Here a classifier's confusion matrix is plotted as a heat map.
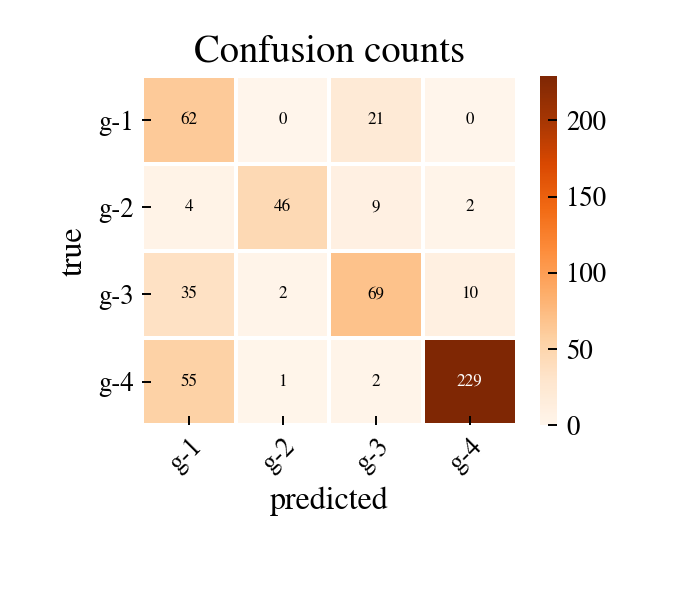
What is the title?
Confusion counts
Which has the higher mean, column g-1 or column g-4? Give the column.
g-4
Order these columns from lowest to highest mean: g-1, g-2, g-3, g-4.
g-2, g-3, g-1, g-4
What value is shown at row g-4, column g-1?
55
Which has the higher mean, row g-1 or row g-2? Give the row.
g-1
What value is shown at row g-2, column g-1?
4
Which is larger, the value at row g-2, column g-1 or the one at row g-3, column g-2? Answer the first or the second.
the first
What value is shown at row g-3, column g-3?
69
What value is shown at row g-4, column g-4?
229
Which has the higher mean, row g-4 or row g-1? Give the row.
g-4
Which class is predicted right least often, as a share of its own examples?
g-3
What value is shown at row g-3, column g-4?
10
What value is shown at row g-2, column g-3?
9
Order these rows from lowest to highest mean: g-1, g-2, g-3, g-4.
g-2, g-1, g-3, g-4
